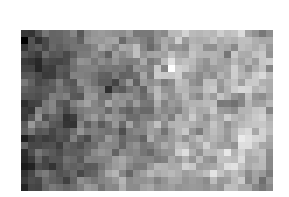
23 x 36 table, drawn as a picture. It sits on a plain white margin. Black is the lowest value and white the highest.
No regular stripes run through it. No single row or column stands out from its neighbours. The field climbs toward the right.
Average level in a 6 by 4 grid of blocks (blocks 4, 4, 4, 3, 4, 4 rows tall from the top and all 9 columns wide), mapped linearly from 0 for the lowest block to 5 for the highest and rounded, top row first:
0 3 4 4 | 0 2 4 5 | 1 2 4 4 | 1 2 4 5 | 0 2 4 5 | 0 3 4 4
